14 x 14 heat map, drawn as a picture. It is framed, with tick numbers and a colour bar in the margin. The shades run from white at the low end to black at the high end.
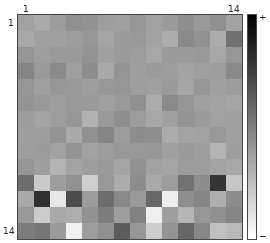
Neither half mirrors the other. The top part is calmer, up to a seam about 70% of the way down. The distribution is heavy-tailed on both sides. No overall slope runs across the table. On average the colour sits 40% of the way up the scale. The top middle is the calmest part. The bottom left is the roughest part.
